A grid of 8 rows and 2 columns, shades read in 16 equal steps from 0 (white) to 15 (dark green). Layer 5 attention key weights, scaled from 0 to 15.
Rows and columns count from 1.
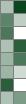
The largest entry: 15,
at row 1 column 2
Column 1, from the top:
5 10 11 5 6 6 13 5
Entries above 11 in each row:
1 0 0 1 0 0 1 0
